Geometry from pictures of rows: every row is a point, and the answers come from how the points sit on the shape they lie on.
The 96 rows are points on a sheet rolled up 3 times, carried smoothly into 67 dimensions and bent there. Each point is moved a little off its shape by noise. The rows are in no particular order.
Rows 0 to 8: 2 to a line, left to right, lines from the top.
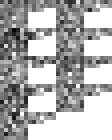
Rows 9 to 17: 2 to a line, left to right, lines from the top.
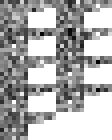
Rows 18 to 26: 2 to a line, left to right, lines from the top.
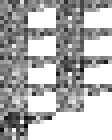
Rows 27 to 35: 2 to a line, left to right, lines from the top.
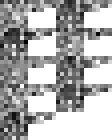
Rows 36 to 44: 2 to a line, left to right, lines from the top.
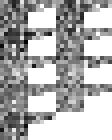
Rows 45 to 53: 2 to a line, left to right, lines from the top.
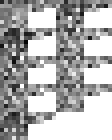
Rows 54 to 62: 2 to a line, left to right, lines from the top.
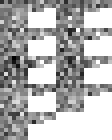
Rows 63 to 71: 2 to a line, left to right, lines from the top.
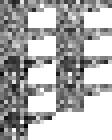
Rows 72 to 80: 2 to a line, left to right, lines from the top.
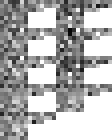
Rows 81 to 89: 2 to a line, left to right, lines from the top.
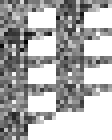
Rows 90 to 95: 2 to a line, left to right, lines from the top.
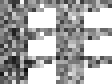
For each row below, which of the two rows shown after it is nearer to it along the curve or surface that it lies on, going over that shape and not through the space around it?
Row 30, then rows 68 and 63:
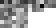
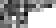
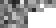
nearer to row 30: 68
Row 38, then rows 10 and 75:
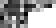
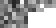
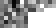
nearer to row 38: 75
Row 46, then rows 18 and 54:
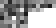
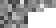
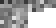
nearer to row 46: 54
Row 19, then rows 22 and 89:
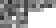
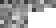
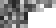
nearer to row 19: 22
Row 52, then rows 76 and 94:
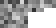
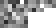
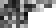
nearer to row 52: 76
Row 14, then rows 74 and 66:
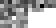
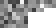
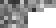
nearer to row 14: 74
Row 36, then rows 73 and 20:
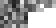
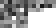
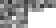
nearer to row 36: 73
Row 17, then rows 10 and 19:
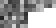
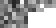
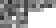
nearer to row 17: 19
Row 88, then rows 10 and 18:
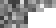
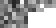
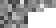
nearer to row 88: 18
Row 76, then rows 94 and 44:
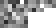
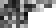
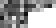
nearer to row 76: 94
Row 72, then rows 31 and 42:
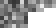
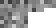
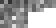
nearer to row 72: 31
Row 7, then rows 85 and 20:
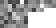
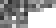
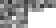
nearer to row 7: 20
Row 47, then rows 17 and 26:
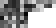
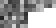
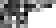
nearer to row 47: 26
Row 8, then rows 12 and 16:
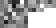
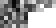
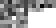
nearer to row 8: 12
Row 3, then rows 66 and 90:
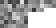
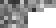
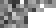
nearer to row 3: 90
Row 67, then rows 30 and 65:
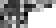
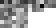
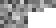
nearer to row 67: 30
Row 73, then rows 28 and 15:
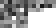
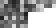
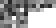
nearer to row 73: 15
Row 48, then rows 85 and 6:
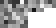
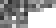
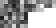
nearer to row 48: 6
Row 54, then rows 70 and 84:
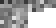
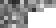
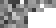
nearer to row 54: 84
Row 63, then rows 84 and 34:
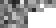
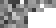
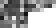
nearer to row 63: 84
